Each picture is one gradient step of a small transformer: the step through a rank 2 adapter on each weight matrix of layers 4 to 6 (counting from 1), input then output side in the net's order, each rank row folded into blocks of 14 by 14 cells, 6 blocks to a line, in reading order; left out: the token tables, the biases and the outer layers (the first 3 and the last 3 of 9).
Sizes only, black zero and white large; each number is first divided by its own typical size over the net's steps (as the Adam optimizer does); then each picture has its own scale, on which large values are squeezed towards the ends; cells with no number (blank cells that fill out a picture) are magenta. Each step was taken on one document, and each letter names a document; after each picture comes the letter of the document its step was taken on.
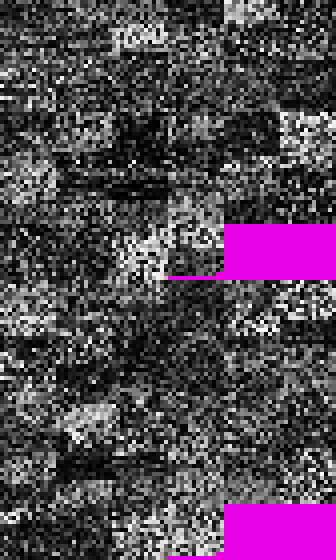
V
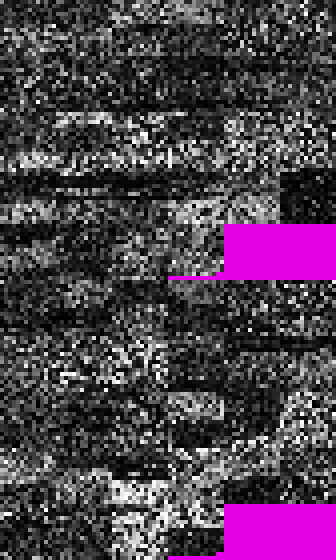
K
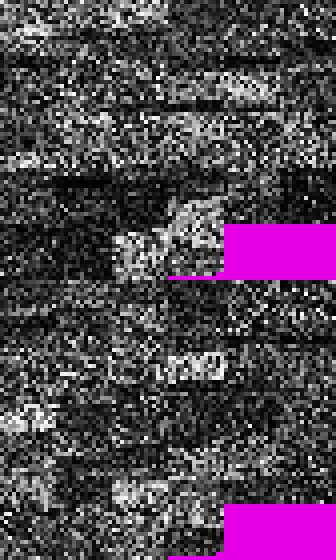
K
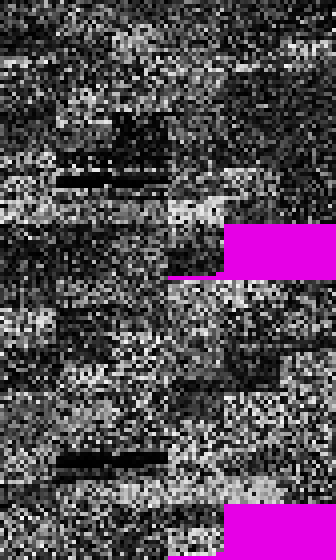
V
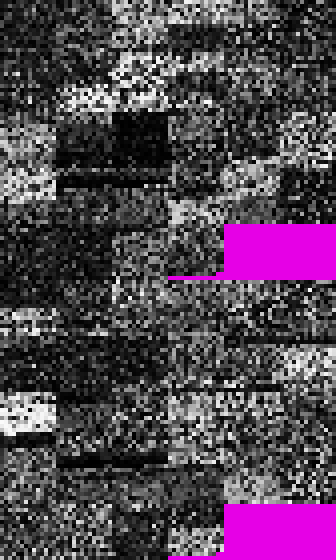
V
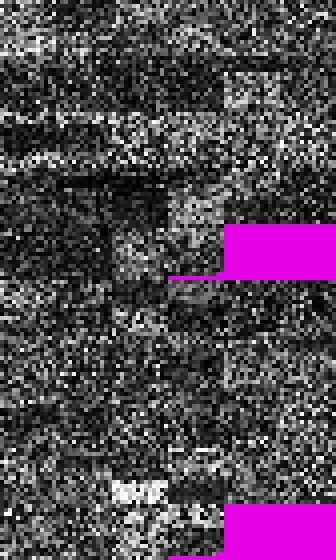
K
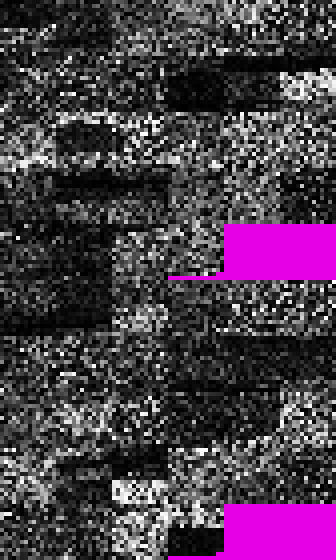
K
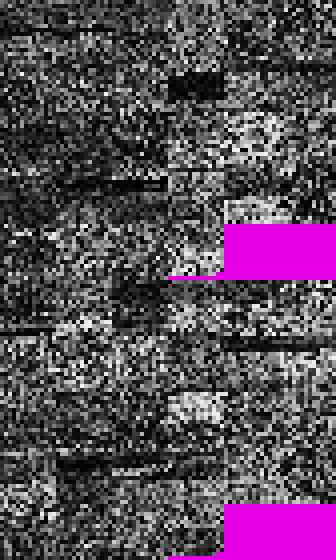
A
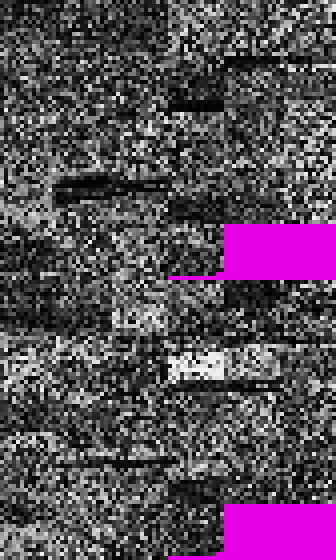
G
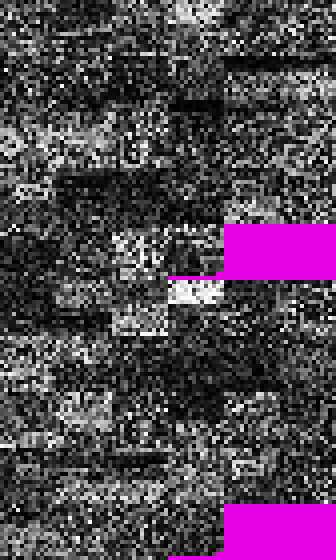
G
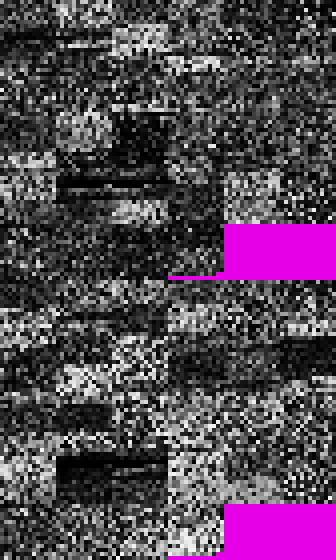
V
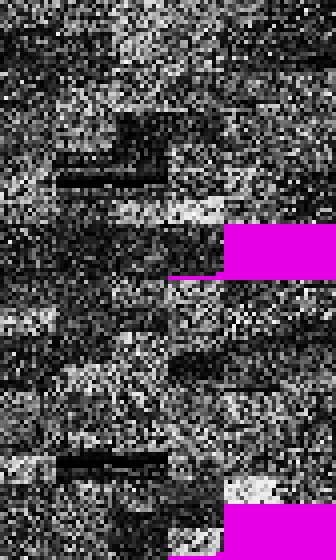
V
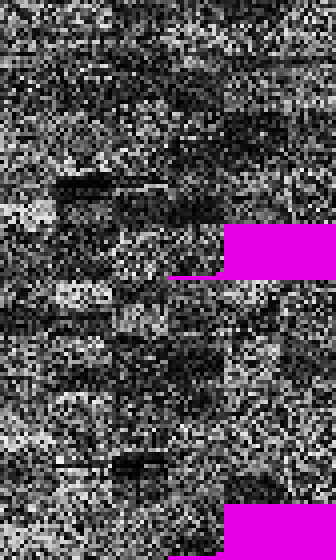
G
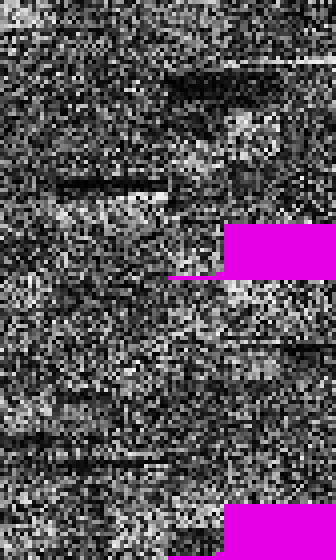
A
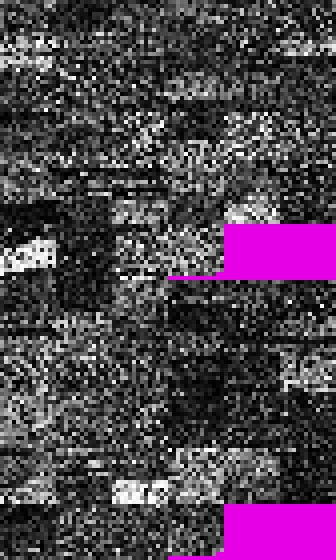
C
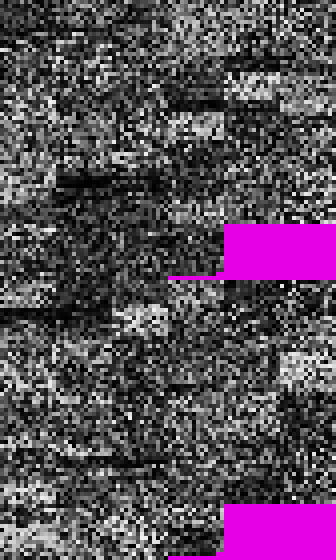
G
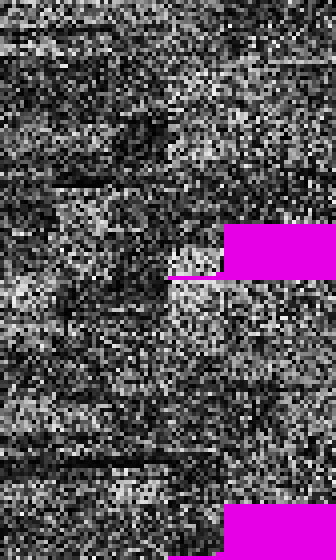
A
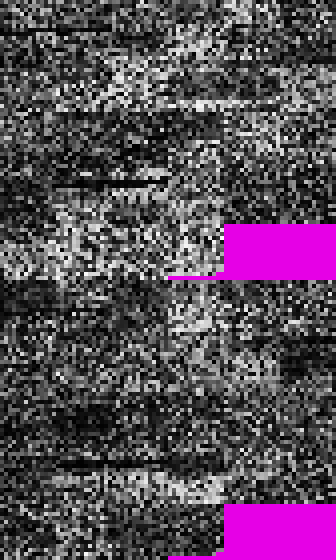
A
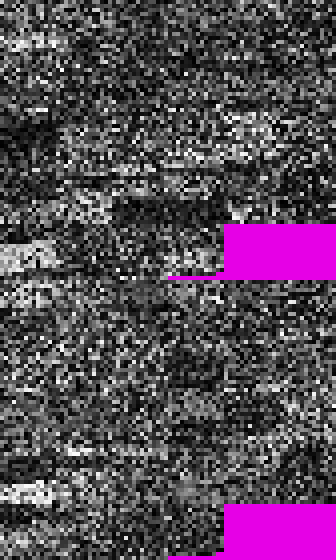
C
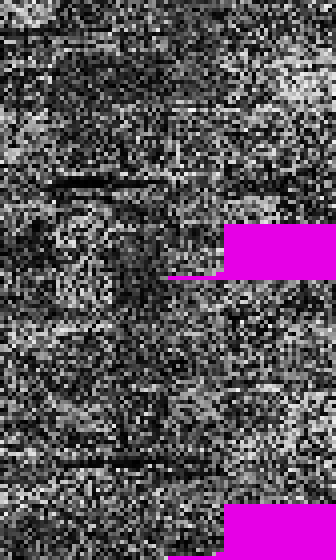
A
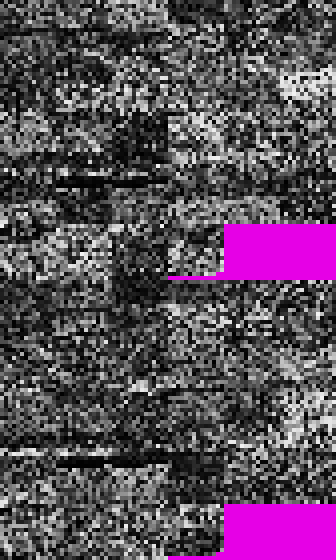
A
